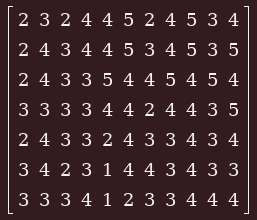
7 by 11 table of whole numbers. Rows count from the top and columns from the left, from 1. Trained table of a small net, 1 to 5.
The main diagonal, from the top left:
2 4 3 3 2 4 3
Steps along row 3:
up down same up down same up down up down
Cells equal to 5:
9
